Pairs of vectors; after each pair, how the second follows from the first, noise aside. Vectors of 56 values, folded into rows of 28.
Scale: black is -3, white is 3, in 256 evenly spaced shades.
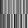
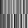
copied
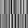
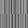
shrunk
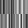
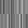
shrunk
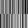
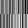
copied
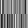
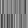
shrunk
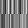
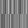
shrunk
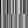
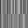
shrunk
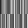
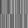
shrunk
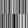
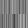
shrunk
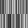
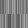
shrunk
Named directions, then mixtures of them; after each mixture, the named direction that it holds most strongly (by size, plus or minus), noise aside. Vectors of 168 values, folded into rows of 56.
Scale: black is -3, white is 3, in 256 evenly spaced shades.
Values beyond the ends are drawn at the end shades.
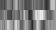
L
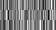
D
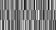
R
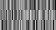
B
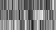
L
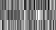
R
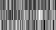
B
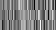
B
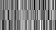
D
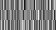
R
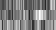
L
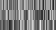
D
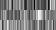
L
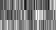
L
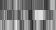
L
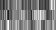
L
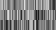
L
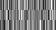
D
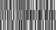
B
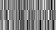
D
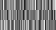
R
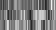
L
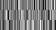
D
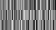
B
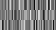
B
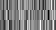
D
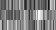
L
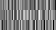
B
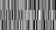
B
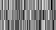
D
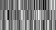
D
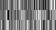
D
